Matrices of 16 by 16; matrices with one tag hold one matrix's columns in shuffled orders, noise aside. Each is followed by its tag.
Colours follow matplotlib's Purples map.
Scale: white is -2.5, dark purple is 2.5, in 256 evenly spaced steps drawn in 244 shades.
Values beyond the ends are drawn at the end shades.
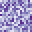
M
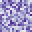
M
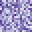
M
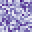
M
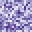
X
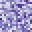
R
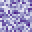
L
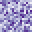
L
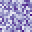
M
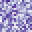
R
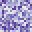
X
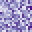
X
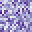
L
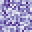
M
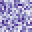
M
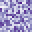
L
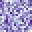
M
